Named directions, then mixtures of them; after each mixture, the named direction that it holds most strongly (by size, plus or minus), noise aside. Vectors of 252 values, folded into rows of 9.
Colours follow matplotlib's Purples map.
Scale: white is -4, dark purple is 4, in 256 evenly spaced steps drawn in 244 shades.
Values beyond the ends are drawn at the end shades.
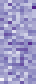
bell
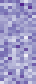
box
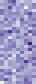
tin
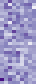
bell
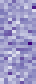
bell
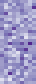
bell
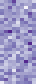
tin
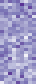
box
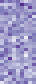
box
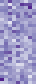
box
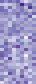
box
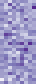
bell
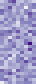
tin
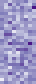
bell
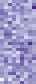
bell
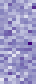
bell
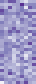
box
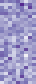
box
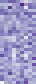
box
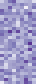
tin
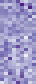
box
